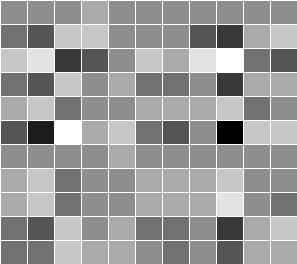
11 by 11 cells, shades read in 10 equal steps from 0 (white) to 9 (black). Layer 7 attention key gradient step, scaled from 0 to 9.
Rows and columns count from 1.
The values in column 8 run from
1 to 6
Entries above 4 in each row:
0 4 4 5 2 5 0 1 2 5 4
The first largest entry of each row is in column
1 9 3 9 3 9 1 3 3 9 9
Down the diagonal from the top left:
4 6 7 4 4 5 4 3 1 3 3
